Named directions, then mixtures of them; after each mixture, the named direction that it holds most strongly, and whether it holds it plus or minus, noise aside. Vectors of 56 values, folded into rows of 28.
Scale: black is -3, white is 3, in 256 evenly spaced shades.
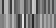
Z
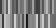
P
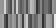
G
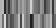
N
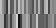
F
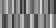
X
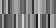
P, minus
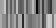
G, plus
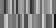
G, minus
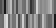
G, minus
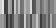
Z, minus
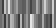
N, minus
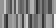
G, plus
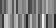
G, minus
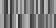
F, plus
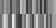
X, minus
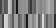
G, minus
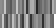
G, plus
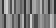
X, plus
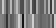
Z, minus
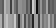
Z, plus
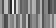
G, plus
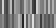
Z, minus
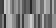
N, minus
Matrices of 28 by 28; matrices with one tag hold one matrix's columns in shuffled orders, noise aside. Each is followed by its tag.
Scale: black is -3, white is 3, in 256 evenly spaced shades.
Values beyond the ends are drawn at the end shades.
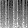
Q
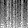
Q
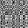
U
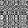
U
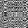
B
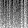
Q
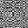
B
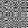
B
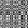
U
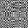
B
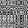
U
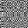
B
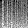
Q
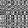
U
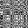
U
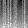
Q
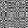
B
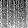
Q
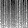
Q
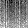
Q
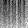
Q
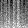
Q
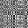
U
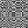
B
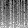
Q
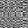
B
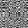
B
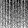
Q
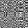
B
